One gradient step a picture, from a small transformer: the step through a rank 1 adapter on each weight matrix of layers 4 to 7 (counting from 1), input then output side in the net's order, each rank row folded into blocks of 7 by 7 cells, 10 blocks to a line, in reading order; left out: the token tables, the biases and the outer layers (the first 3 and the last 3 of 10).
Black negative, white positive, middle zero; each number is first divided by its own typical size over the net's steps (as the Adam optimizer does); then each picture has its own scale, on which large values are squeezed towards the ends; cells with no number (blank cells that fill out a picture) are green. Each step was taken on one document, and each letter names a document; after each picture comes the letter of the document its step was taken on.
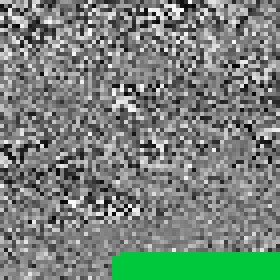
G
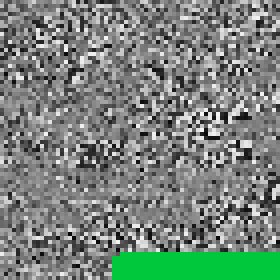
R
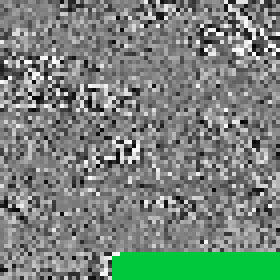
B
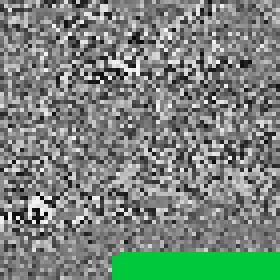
G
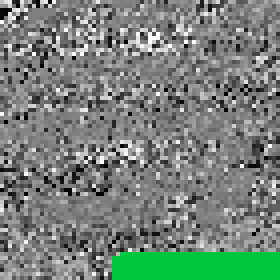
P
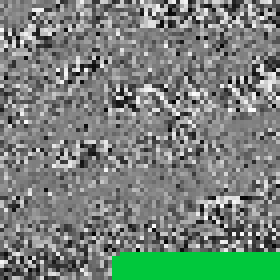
R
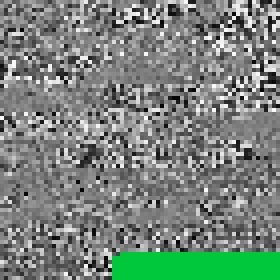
R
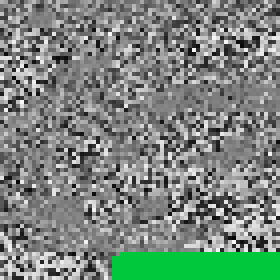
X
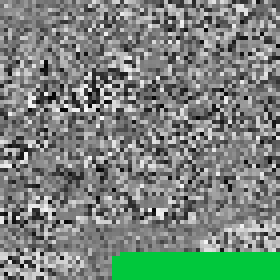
G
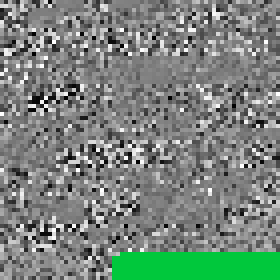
P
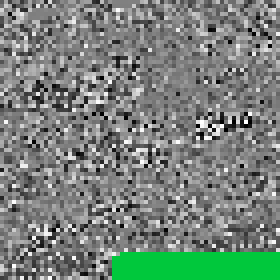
B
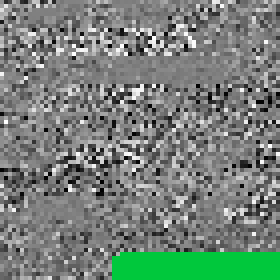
P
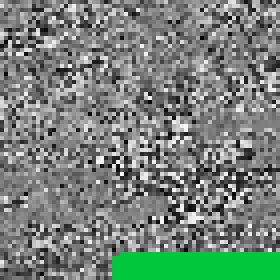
R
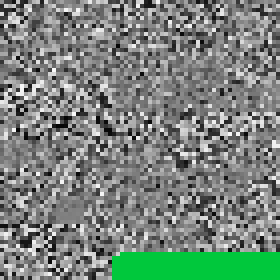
X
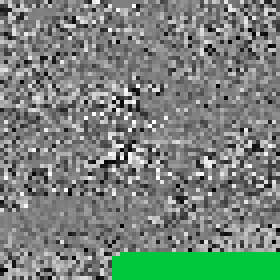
B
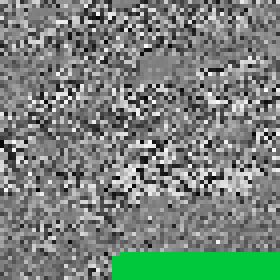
G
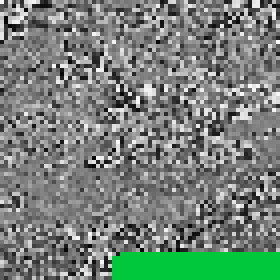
R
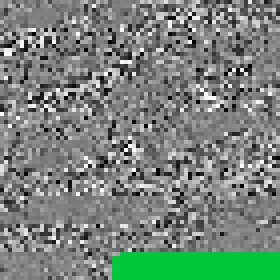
P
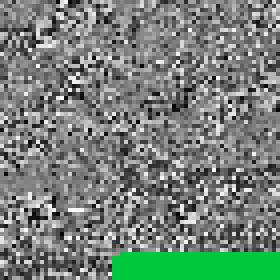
R
